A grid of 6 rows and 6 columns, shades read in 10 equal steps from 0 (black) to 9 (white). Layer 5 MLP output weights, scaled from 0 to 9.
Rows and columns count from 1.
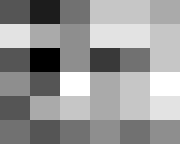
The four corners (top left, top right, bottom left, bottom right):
3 6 4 5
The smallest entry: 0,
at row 3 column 2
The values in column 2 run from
0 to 6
